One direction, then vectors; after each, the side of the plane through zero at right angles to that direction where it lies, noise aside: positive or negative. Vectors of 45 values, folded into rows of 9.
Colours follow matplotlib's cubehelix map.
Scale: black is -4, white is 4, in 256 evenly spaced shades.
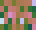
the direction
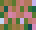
positive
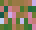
positive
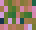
negative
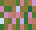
positive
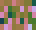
negative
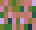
positive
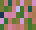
positive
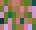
negative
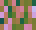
negative
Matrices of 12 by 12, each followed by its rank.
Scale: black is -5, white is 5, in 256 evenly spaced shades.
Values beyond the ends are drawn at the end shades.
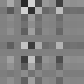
one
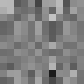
two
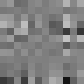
two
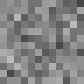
full rank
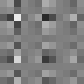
one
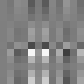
one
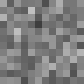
full rank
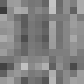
two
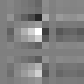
one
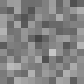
full rank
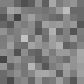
full rank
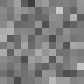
full rank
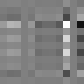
one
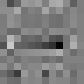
two
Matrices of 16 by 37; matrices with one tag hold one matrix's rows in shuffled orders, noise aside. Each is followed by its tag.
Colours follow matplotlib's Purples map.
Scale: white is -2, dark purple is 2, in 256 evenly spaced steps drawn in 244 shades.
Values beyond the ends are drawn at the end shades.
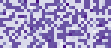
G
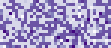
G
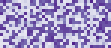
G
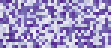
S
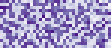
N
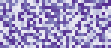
N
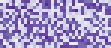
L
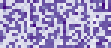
G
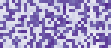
G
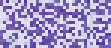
G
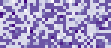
G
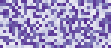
S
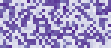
N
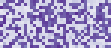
G
